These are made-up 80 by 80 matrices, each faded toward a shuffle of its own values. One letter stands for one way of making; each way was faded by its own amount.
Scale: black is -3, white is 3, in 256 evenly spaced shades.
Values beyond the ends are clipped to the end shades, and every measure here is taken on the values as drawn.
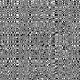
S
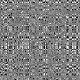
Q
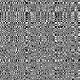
Q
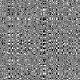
S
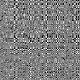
Q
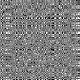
Q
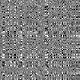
S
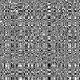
Q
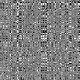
S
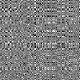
Q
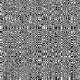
S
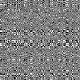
S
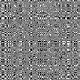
Q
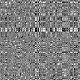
Q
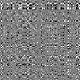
S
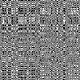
Q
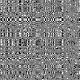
Q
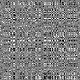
Q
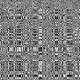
Q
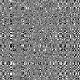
S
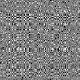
Q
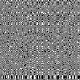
Q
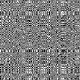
Q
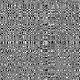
S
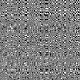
S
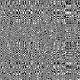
S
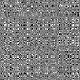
S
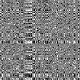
Q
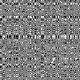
Q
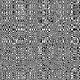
S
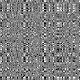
Q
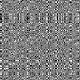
Q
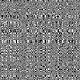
S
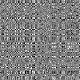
Q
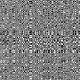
S
